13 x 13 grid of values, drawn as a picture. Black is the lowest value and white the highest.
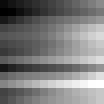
Slope: up to the bottom right. Ninth with the lowest average: top left. Grain: streaks across. Ninth with the highest average: bottom right.
